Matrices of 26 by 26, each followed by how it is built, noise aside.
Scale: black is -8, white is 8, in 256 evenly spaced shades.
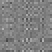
low rank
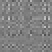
low rank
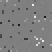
sparse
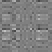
low rank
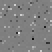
sparse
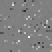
sparse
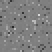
sparse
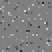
sparse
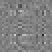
low rank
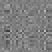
low rank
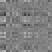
low rank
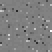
sparse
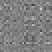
low rank
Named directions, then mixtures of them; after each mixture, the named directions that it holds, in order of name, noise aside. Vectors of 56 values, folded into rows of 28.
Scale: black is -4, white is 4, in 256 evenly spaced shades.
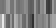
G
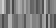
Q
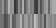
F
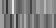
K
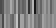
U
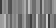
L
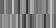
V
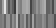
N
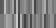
N, U, V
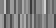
K, N, U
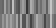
V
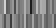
K, N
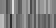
K, L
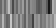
F, G, K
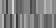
K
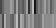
U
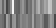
G, K, V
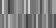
L, Q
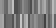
F, G, K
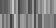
K, L, U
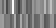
K, V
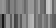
G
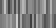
N, V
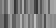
F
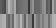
G, N, U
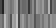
F, Q, U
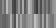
F, K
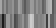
G, L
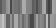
F, G, L
